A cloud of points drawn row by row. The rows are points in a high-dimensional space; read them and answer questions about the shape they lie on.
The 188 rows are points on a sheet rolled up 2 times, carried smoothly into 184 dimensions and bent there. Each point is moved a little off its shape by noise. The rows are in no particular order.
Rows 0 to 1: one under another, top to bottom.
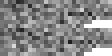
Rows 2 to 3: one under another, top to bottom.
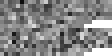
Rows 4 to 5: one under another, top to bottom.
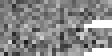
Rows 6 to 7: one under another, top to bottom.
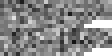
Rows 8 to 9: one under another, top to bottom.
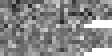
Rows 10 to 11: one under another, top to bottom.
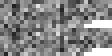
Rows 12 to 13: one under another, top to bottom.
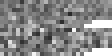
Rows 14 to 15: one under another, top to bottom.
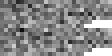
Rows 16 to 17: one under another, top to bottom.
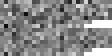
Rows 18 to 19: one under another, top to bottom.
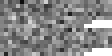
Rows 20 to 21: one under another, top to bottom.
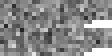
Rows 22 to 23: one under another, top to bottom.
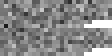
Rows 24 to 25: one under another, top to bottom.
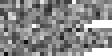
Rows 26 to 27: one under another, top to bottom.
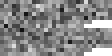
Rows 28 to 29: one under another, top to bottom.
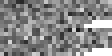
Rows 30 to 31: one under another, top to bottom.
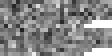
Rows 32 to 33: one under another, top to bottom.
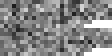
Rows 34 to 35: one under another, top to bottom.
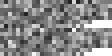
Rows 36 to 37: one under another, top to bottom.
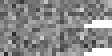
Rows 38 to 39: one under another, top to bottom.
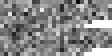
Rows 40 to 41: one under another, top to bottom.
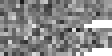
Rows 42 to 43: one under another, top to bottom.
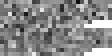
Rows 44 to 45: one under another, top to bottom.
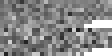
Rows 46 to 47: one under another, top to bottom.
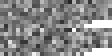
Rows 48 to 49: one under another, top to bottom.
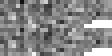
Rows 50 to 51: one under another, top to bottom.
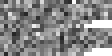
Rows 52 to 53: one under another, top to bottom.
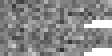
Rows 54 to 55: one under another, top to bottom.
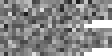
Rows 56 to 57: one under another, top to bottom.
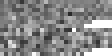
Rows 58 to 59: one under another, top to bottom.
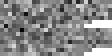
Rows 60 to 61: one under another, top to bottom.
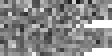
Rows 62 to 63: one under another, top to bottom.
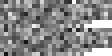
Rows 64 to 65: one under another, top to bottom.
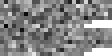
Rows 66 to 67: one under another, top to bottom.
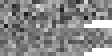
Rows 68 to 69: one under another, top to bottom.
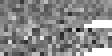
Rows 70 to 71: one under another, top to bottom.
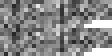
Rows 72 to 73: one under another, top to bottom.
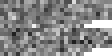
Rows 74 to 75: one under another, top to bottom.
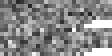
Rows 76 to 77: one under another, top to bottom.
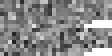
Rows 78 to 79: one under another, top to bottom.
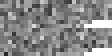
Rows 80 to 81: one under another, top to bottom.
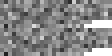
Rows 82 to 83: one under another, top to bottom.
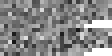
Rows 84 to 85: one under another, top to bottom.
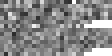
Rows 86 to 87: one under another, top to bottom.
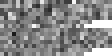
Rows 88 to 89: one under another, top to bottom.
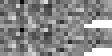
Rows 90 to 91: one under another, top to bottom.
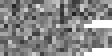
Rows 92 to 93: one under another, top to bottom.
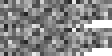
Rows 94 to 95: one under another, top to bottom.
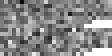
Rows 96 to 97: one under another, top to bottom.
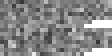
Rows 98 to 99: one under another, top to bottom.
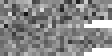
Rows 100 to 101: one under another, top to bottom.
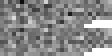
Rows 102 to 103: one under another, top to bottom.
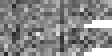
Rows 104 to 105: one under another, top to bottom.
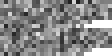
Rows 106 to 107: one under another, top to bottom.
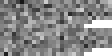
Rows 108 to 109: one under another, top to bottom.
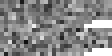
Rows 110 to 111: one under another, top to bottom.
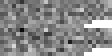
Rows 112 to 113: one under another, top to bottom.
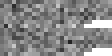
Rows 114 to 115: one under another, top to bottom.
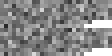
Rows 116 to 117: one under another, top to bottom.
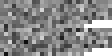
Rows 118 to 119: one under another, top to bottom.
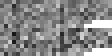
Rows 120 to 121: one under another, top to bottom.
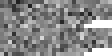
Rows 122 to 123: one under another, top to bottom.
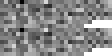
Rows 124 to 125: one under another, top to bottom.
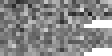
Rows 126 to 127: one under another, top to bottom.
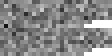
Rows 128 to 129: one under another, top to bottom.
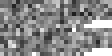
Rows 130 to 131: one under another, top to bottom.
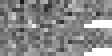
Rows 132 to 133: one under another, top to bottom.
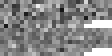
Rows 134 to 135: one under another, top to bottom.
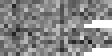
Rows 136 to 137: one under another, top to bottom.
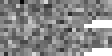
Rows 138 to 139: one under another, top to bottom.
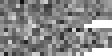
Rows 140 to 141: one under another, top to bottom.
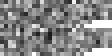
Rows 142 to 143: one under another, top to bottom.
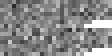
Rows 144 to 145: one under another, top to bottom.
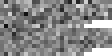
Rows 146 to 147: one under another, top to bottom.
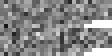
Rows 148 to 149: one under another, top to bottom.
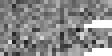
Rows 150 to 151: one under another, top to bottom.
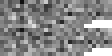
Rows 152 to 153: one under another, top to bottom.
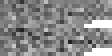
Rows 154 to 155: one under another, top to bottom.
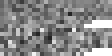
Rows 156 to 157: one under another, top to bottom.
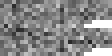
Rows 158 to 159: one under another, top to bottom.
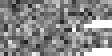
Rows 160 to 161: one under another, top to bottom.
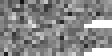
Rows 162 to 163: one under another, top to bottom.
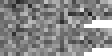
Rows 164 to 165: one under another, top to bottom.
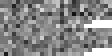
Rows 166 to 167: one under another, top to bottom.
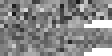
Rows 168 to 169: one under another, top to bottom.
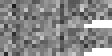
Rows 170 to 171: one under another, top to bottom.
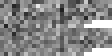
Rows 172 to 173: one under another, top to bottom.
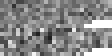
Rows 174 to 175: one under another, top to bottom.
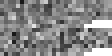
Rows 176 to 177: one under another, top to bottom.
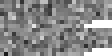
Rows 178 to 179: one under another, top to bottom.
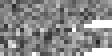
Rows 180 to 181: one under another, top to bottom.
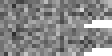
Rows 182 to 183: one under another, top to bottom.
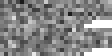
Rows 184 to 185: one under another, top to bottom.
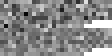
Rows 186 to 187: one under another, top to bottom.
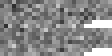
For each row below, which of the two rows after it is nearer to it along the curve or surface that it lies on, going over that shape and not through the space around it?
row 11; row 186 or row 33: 33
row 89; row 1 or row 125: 1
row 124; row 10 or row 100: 100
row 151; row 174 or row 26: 174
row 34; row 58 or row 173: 58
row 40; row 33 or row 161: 33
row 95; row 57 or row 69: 57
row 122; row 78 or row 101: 78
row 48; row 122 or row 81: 122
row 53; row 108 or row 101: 101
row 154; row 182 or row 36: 36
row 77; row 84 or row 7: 7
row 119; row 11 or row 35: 11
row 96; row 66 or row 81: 81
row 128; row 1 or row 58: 1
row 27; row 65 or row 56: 65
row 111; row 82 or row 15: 15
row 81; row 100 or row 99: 99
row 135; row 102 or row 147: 147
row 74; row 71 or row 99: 71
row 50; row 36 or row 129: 129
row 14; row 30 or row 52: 30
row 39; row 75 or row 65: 65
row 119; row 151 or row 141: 151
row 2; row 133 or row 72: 72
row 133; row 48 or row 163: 163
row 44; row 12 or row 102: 12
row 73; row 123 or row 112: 123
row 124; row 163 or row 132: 132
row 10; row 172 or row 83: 83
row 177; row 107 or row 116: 116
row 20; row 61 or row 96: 96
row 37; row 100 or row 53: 53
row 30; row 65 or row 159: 65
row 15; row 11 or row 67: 11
